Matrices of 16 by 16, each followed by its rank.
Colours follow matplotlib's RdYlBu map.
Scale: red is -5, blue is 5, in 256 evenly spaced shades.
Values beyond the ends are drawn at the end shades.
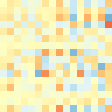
three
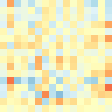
three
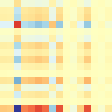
one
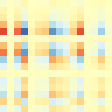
one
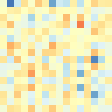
three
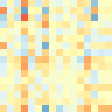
three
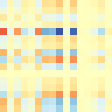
one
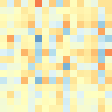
three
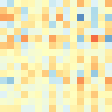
three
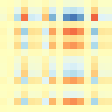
one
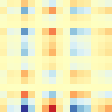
one
